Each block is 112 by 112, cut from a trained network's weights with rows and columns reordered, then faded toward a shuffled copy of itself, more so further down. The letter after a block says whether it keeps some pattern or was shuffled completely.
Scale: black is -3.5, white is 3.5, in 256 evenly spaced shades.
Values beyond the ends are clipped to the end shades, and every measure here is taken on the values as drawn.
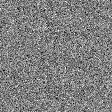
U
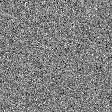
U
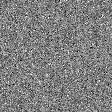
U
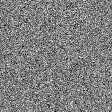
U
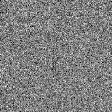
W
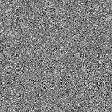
W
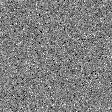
U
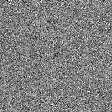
W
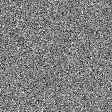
U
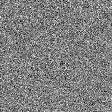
W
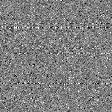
W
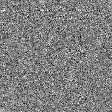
W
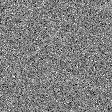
U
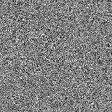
W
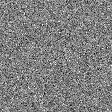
U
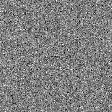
W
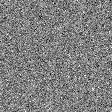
U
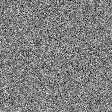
U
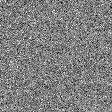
U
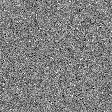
U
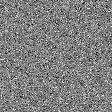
U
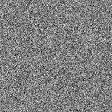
W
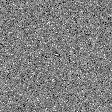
U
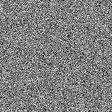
U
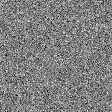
W
